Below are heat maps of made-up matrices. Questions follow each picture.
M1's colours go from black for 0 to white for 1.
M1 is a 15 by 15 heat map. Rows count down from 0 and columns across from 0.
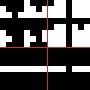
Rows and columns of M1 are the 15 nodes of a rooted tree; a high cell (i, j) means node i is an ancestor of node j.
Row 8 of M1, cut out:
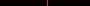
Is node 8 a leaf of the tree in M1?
yes
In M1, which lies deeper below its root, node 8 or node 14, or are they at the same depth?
node 14
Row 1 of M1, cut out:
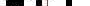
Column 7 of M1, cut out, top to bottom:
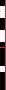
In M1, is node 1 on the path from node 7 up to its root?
yes
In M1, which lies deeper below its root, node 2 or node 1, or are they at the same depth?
node 1
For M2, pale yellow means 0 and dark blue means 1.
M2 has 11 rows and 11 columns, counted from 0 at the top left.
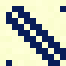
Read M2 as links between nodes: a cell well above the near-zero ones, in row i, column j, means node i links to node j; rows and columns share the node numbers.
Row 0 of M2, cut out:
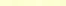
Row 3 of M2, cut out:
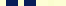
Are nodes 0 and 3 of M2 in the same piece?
no
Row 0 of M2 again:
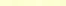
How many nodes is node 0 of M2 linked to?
0
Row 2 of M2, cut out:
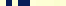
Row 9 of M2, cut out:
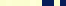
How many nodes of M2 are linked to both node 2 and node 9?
0
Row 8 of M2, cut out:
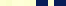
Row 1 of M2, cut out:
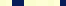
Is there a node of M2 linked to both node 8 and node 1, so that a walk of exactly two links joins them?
yes
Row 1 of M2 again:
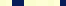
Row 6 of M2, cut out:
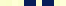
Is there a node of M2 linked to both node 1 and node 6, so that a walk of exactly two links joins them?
no
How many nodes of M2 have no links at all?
1
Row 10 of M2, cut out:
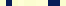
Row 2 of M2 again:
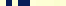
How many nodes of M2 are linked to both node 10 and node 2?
1
